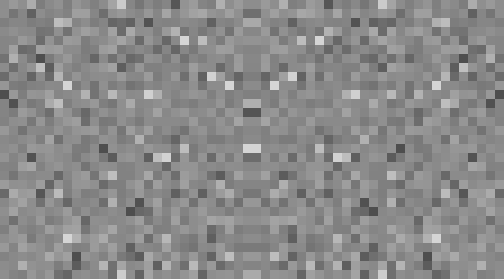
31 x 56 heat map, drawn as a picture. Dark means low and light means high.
The grain is fine, like static. There is no seam. The left and right halves mirror each other. The distribution is heavy-tailed on both sides. There is no overall slope. There are no regular stripes.
